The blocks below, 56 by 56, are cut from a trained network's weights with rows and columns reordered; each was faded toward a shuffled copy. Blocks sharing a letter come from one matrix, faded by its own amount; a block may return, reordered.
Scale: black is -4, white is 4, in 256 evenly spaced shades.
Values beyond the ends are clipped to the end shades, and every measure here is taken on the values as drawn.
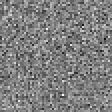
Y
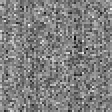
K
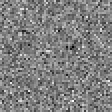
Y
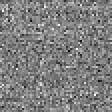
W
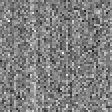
K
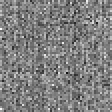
K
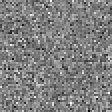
W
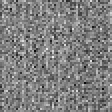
K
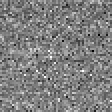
W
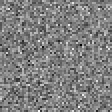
Y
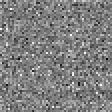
W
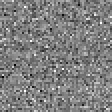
W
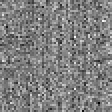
K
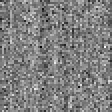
K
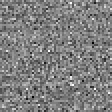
W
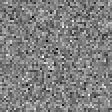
W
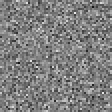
Y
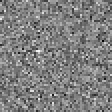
Y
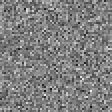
Y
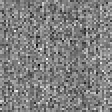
K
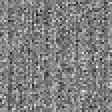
K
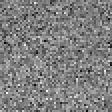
W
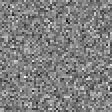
Y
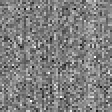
K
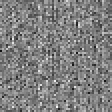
K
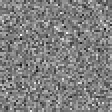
Y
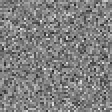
Y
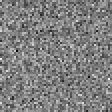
Y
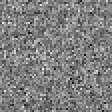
W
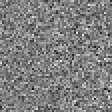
Y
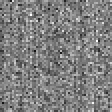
K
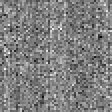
K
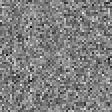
Y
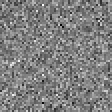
Y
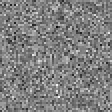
Y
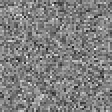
Y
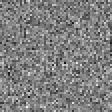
Y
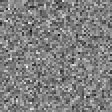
Y
